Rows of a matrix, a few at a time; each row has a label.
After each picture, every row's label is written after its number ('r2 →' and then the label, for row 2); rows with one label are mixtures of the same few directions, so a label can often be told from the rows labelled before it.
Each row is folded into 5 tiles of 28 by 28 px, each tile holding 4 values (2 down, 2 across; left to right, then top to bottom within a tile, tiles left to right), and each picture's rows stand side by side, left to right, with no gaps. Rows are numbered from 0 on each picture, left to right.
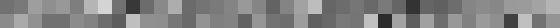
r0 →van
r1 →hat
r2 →hat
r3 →hat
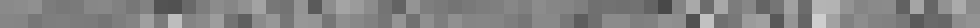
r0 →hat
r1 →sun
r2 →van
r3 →sun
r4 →van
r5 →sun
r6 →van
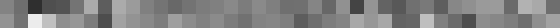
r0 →sun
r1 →sun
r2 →van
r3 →sun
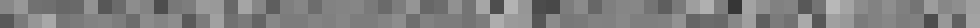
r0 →sun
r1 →sun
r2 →van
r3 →van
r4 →van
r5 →hat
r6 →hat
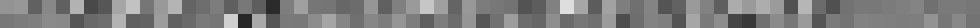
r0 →van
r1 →hat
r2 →sun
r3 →hat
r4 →hat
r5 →sun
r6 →hat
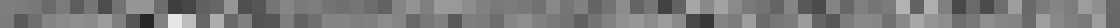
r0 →van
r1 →sun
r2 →van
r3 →sun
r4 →van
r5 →sun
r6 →van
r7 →hat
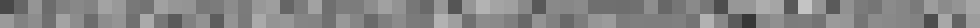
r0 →hat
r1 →sun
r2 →hat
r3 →van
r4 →sun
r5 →sun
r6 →hat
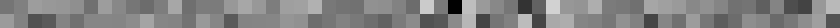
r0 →sun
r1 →hat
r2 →hat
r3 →hat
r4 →hat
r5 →van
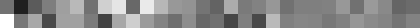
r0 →sun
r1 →hat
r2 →van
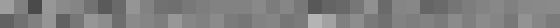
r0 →hat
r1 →sun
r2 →sun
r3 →hat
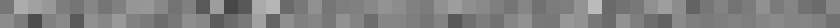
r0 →sun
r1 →van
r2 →hat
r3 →sun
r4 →hat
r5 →van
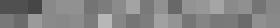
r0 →hat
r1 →van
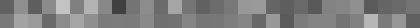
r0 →van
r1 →van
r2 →hat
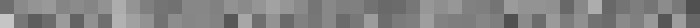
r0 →sun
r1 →hat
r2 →hat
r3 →hat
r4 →hat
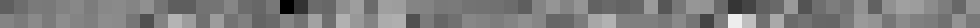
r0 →hat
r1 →sun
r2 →hat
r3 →van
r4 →sun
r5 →sun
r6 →van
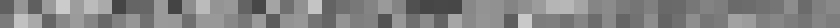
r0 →van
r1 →van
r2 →hat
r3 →hat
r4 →hat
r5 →sun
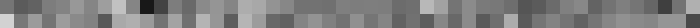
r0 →sun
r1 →hat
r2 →sun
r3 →hat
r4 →van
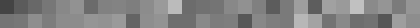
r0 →hat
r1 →hat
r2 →van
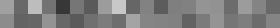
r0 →van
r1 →sun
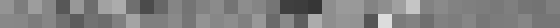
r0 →van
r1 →hat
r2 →hat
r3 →sun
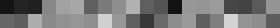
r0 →hat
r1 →hat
